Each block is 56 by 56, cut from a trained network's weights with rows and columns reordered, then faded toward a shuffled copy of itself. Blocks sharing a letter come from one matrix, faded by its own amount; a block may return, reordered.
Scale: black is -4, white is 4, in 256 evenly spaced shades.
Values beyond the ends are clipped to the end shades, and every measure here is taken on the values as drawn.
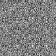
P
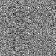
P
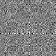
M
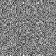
P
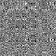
M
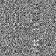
P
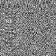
P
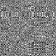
M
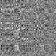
M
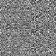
P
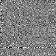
M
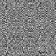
M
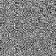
P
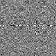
M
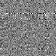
M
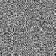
P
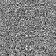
P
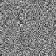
P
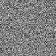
P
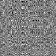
M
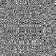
M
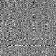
M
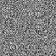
P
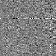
M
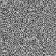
P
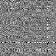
M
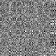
M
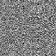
P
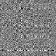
M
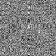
P
